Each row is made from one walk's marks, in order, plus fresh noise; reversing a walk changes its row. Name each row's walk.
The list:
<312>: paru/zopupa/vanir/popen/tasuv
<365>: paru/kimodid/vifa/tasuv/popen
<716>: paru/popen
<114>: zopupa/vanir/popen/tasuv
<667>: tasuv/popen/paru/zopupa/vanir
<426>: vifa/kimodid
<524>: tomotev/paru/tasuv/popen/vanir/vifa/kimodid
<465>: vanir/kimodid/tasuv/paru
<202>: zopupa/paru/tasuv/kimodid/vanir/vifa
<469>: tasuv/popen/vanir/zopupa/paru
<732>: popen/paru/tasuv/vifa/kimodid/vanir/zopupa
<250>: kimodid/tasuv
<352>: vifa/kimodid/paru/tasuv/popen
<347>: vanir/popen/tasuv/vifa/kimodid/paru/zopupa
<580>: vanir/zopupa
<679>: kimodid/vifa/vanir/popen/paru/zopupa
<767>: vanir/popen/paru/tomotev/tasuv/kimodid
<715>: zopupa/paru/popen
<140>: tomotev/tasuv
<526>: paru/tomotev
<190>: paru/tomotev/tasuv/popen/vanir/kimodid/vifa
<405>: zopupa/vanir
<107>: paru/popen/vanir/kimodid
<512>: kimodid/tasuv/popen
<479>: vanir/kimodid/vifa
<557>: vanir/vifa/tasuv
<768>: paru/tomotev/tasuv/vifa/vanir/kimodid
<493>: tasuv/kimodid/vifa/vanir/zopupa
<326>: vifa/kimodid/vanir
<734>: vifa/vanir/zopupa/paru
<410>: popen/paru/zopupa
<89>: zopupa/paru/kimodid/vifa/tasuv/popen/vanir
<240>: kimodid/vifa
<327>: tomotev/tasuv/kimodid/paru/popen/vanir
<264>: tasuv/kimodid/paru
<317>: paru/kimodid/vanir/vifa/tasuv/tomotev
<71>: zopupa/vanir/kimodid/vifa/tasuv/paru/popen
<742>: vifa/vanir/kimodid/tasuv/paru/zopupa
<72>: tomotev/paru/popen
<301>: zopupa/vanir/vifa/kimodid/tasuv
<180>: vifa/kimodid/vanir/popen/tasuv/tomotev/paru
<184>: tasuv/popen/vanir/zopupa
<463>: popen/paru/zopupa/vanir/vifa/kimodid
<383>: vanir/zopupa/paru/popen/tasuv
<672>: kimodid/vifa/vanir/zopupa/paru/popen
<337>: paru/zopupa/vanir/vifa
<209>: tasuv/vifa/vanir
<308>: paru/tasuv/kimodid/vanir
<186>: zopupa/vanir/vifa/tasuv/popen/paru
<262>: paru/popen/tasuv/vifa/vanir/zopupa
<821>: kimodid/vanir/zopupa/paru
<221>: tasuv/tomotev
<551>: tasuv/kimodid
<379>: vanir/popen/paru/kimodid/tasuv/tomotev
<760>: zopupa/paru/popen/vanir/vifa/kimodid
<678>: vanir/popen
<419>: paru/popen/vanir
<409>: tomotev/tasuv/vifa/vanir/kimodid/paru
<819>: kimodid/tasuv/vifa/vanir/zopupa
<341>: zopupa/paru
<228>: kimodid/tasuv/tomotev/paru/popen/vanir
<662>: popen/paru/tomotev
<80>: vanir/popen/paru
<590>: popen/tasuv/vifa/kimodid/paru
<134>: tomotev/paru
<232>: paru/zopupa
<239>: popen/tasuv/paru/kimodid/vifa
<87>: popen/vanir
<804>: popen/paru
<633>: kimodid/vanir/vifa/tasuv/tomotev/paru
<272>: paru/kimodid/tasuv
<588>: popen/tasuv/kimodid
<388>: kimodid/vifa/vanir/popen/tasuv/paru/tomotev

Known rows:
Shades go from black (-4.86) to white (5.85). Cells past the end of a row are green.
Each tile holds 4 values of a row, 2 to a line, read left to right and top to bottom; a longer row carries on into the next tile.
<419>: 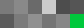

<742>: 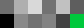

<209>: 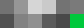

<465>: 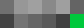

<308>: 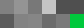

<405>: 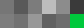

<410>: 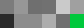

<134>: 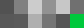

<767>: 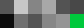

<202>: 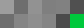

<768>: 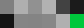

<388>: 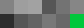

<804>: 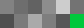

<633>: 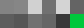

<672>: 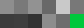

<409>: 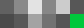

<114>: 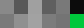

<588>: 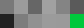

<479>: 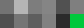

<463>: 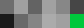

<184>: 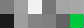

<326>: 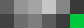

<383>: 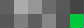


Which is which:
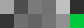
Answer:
<71>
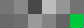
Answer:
<87>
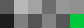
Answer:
<580>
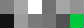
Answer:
<493>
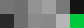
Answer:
<760>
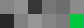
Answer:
<662>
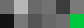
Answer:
<379>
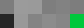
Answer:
<232>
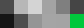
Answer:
<524>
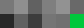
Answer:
<678>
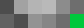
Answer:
<327>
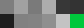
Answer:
<107>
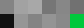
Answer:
<262>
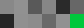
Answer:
<526>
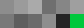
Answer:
<240>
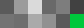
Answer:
<140>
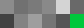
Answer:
<590>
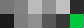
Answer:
<180>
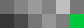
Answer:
<72>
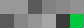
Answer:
<239>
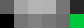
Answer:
<426>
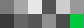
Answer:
<819>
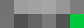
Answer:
<228>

